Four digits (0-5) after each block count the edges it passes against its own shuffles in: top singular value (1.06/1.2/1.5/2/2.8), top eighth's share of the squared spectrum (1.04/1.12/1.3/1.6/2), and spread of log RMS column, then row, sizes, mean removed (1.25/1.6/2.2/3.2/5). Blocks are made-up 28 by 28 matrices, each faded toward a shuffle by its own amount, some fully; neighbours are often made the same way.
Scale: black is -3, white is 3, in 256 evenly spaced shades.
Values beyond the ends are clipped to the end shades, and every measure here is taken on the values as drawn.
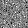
0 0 0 0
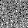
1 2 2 0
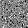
0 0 0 0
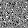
0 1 0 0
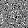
2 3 1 0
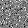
2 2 1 0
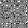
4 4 2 2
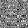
3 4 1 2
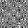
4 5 2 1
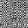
4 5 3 3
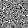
1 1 0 1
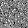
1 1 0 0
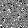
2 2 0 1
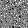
2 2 1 0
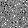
1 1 0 0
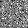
0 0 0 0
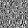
3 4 2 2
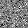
0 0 0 0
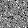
1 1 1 0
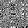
3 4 2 2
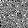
2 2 0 1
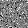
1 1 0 0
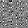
3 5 3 2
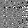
3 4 2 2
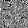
2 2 1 1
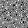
2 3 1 1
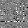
3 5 2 2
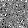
1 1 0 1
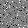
0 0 0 0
